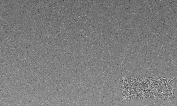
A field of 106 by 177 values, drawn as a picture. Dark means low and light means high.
No regular stripes run through it. The field climbs toward the bottom. In the bottom right lies a patch that is rougher than the rest. The grain is fine, like static.
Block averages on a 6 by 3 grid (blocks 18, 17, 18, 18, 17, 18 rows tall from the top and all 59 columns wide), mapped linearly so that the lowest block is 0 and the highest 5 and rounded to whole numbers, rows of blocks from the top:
0 0 0 | 1 1 1 | 2 2 2 | 3 3 3 | 4 4 4 | 5 5 5
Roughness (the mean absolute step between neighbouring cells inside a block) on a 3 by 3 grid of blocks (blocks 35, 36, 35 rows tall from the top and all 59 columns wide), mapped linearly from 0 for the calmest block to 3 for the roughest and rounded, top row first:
0 0 0 | 0 0 0 | 0 0 3
